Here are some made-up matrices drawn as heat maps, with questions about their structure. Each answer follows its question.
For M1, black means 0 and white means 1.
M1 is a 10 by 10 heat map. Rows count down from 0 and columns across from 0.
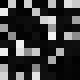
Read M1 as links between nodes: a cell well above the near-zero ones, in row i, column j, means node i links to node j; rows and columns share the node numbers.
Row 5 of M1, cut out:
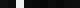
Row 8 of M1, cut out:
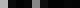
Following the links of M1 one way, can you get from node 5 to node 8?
yes
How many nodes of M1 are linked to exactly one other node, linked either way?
2
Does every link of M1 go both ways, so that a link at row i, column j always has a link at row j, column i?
yes
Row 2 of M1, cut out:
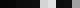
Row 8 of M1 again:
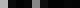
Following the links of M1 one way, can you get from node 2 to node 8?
yes
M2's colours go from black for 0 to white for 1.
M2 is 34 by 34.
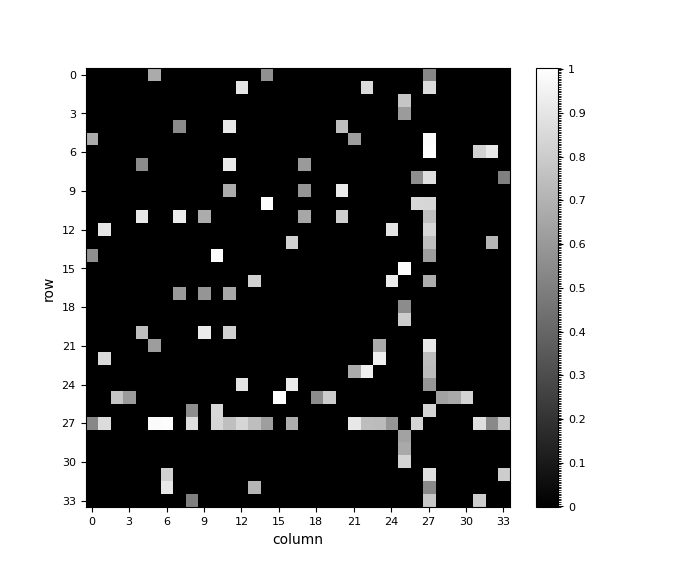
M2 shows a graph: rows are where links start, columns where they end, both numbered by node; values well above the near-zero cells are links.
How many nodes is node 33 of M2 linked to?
3
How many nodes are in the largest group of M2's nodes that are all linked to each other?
3
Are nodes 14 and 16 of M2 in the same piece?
yes
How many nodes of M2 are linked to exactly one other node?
8
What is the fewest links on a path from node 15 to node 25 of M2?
1
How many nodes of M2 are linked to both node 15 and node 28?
1
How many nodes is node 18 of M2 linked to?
1
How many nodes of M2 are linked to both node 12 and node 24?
1
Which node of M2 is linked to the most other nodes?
node 27
